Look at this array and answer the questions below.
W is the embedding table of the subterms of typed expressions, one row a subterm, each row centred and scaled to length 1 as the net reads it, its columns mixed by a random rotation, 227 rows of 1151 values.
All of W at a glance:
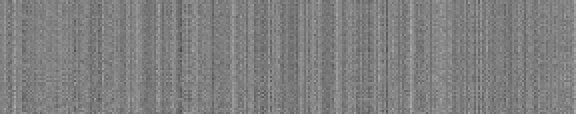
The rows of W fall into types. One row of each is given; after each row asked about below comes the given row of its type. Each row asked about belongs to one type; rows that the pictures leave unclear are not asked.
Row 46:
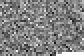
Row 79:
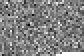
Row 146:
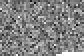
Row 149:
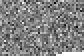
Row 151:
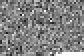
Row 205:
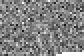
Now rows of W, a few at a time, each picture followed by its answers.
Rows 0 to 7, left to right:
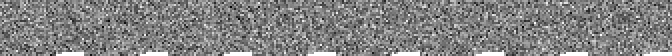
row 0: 46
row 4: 151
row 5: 205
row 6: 79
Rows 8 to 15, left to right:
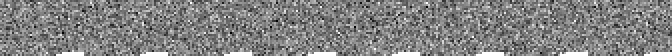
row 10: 149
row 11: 79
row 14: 151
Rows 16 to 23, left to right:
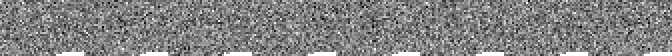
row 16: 149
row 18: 151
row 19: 205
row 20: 79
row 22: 149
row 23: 151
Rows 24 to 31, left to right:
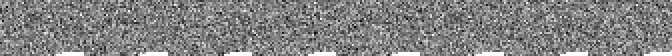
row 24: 205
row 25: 151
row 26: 46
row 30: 149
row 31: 146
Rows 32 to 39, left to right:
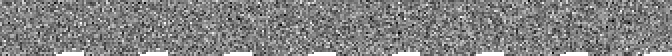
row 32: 149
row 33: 149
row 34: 205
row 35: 79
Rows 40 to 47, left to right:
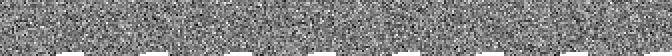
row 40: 46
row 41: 205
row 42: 79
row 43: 151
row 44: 149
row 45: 79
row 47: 149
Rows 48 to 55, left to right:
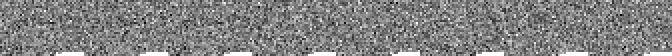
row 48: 151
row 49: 151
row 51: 146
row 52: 149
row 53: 46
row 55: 79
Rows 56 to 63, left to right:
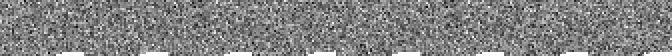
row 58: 79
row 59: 205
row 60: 46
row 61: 79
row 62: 46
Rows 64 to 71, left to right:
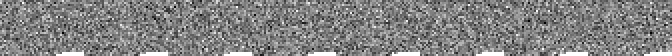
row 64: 149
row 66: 79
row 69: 146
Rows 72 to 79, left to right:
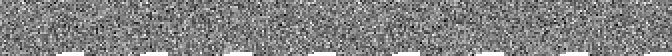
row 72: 149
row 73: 149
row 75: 79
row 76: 149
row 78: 151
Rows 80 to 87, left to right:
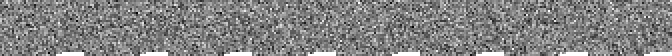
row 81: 46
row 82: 46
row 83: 151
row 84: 149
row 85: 46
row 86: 151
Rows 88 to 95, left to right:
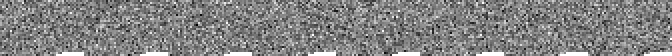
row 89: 146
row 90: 79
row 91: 149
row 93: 149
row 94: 205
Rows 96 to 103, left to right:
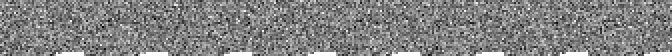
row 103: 46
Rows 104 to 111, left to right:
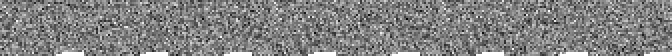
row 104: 146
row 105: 46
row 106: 146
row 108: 205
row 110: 151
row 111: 46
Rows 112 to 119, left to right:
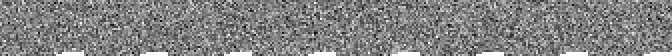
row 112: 149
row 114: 149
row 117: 46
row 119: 205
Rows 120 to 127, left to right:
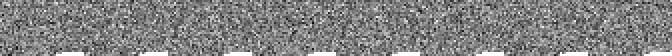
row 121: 151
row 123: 151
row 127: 146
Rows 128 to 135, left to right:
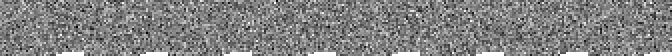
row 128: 149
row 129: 149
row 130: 205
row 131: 149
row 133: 46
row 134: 149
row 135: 149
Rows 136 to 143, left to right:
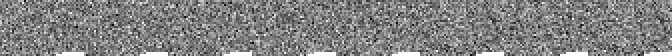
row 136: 149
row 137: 79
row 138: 205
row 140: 146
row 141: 46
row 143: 46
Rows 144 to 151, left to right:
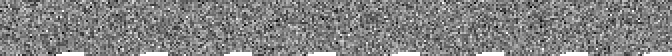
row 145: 79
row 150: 79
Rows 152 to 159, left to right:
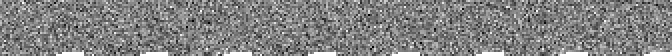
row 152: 149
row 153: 46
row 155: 46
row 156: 79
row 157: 205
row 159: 146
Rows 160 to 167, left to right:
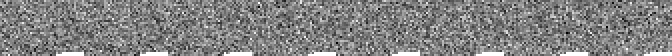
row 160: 46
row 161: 46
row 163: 79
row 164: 205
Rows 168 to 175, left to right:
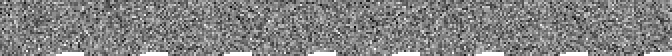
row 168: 79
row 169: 146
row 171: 146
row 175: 46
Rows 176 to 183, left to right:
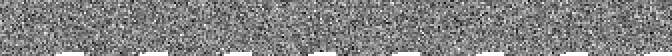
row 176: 205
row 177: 151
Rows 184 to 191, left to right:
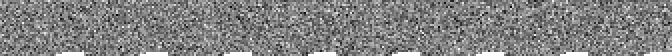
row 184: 205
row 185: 79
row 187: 46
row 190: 79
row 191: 146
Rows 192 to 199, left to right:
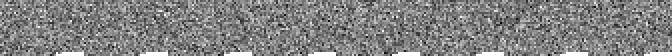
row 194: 46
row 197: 146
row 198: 146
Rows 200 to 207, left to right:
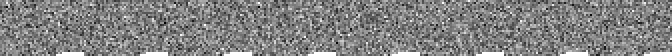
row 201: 146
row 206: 146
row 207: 151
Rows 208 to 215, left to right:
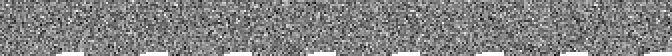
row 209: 205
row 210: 151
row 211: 205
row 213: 205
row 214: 46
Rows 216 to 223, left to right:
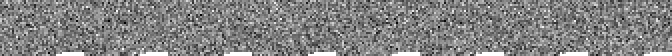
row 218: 46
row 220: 151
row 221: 79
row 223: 146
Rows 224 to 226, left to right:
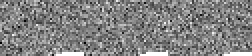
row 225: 205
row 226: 205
